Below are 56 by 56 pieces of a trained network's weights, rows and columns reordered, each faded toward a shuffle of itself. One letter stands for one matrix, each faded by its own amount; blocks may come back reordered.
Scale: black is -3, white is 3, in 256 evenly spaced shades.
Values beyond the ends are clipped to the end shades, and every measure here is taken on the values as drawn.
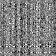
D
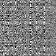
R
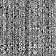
D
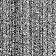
D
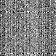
D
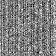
D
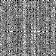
D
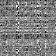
R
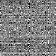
R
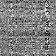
R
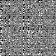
R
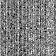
D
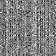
D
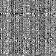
D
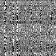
R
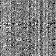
D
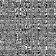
R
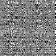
R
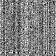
D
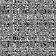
R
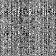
D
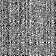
D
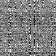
R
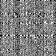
D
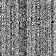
D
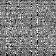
R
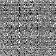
R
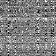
R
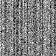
D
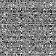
R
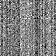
D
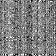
D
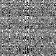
R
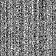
D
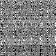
R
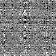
R
